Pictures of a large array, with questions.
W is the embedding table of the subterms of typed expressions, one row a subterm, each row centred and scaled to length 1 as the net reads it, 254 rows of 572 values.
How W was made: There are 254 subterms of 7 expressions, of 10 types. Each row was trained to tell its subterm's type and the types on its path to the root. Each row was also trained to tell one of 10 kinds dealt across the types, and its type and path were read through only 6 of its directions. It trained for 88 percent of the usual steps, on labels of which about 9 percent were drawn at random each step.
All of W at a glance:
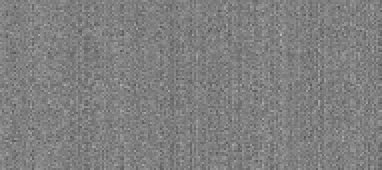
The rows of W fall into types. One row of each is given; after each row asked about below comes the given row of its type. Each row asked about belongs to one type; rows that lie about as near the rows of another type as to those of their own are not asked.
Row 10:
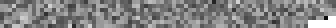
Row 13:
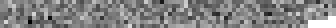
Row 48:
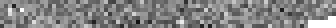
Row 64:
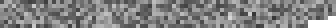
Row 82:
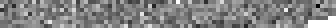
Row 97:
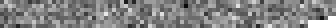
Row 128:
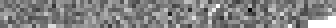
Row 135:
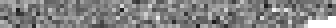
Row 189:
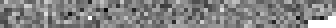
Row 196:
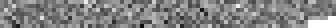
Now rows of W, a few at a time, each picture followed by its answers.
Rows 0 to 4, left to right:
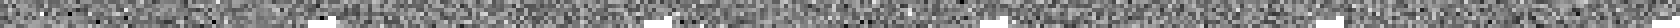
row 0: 82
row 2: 128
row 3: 196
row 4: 82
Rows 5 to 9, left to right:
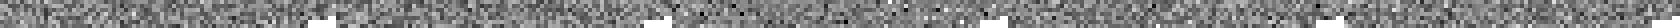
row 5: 64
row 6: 10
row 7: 135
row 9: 189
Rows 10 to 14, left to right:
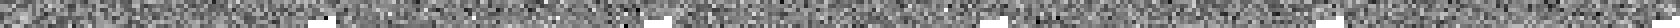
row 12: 64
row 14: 189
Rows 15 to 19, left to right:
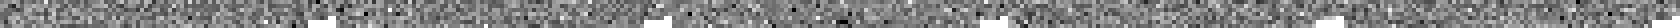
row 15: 189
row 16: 48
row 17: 82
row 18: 128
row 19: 13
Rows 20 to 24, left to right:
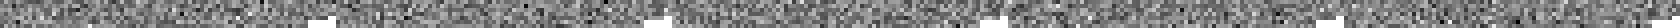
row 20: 97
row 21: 196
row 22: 196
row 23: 13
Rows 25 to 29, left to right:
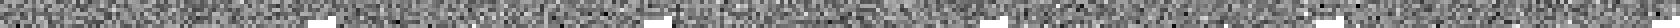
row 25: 189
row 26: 196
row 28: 196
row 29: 189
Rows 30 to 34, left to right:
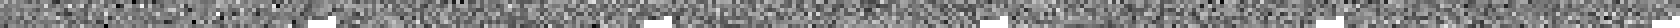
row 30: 48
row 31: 48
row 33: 135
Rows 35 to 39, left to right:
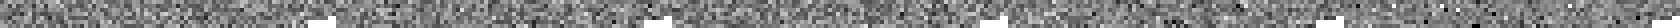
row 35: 10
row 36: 135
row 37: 13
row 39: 82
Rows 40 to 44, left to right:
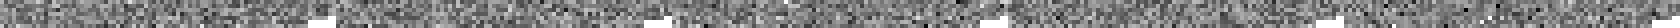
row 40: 128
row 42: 128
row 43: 196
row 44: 135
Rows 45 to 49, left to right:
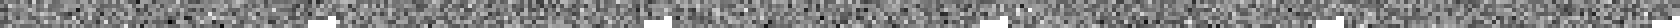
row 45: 82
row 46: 189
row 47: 135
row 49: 64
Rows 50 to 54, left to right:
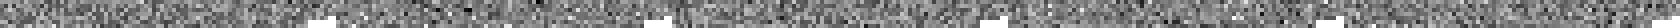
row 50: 135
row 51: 189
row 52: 97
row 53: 82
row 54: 128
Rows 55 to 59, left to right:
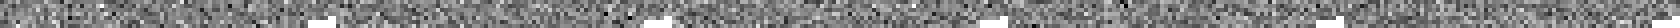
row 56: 128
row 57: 196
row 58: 97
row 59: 10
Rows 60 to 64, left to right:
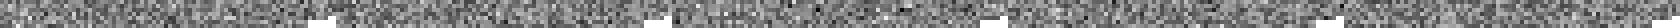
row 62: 97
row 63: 135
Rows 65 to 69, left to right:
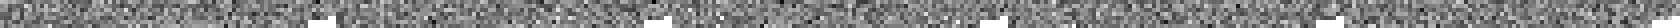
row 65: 13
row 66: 189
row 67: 64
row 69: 128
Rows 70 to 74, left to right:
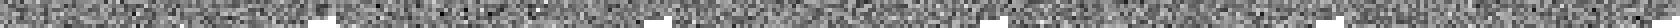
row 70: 128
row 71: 10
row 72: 64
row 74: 128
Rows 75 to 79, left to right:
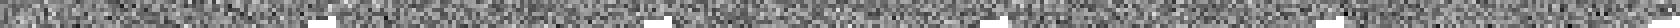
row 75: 97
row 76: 189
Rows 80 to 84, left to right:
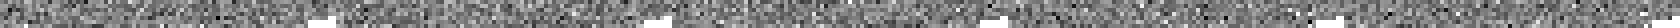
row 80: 13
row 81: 128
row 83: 13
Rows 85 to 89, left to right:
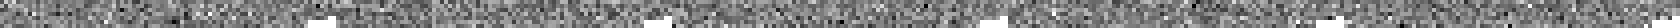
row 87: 128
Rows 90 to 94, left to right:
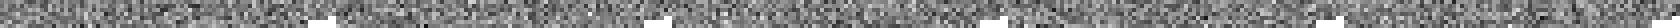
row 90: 10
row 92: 82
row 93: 64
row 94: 48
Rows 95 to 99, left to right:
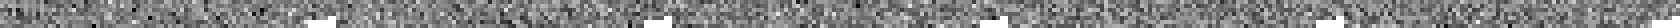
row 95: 135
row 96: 82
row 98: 10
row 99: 135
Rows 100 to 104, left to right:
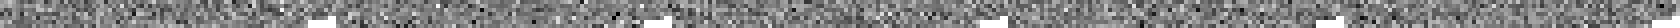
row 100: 13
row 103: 97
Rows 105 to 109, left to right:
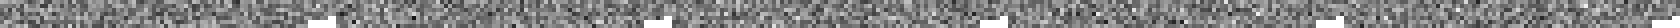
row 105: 13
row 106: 189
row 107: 64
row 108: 97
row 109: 97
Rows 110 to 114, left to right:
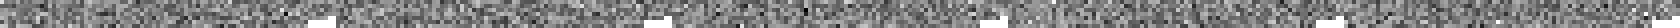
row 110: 128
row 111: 97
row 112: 10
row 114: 189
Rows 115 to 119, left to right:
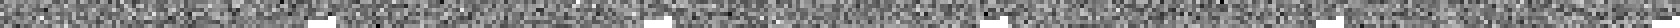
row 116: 196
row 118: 189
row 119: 97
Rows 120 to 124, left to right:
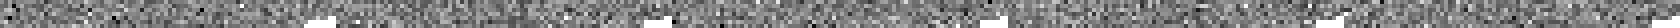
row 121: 48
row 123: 48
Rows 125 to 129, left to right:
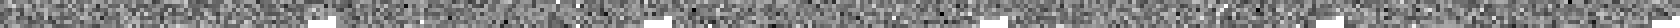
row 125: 13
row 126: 196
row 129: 64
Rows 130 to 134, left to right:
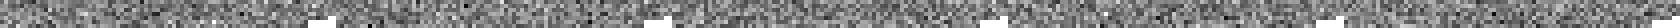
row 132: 10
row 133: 13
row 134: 82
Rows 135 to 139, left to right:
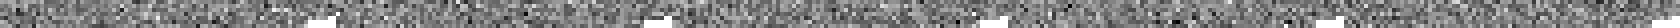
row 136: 48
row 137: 135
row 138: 82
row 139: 128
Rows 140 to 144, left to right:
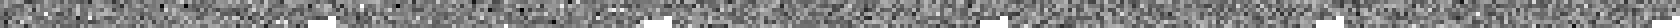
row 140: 97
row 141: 135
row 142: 97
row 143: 10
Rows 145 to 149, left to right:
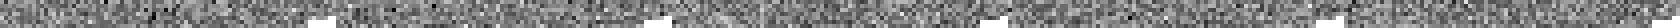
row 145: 135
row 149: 48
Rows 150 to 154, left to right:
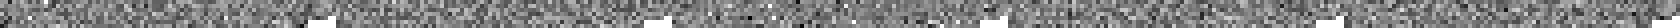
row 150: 48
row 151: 64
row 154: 48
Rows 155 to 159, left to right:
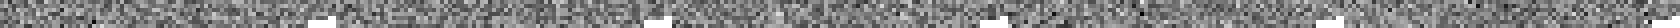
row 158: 10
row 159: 48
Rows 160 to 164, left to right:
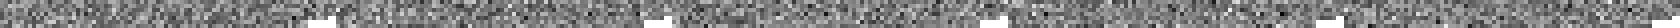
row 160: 135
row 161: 189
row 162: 128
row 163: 189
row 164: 64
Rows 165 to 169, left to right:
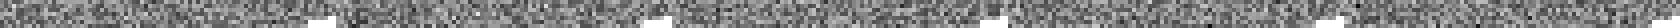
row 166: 128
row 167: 128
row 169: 128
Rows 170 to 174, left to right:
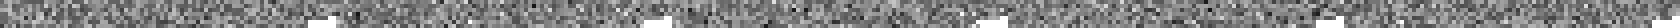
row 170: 97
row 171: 128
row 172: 135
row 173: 82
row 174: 10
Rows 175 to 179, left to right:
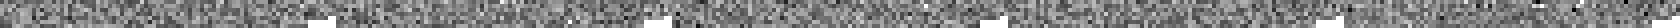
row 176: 135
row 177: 64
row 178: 82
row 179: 48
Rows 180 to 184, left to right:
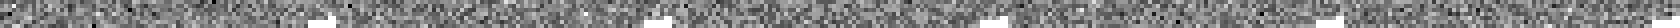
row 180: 10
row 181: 135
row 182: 135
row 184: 128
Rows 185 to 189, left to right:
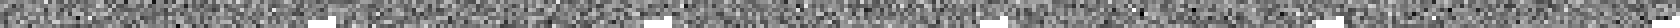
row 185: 189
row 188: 135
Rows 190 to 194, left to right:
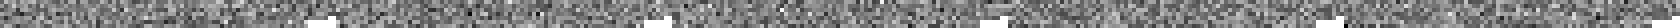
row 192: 189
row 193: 64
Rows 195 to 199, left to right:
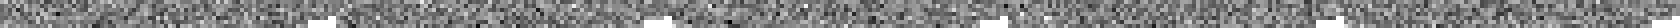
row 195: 135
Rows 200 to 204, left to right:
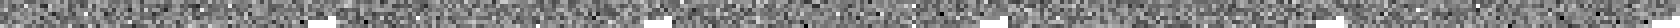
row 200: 10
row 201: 13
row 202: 196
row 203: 64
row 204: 196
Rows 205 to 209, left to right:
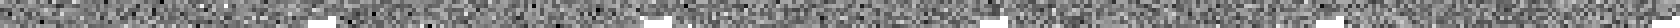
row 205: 135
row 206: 196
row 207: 196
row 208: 128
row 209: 48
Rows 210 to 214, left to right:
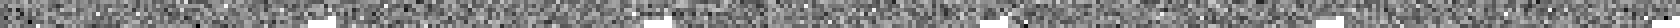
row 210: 135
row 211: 196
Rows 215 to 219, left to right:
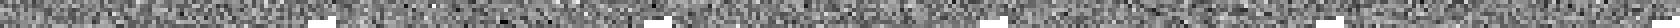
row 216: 82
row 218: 97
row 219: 97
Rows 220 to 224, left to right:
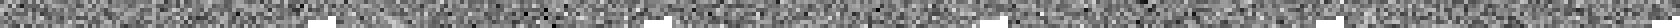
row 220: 64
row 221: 48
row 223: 82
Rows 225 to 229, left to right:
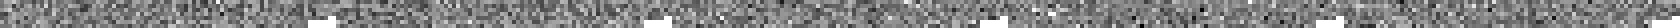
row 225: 189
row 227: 64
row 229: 48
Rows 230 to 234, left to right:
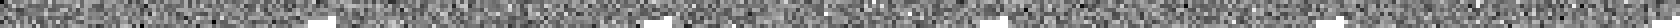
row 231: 48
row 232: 128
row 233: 189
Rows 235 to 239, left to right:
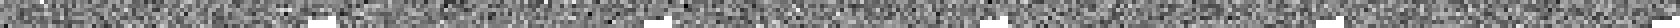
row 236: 189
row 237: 10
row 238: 189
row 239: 97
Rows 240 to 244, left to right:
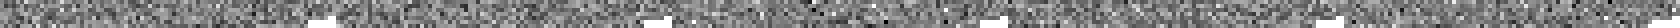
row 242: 82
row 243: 48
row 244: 135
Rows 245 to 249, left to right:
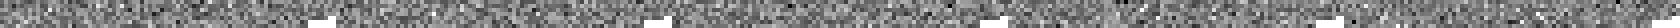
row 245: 10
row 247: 97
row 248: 64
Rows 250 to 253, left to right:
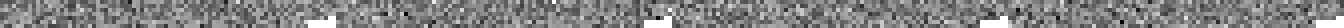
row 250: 10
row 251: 189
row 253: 189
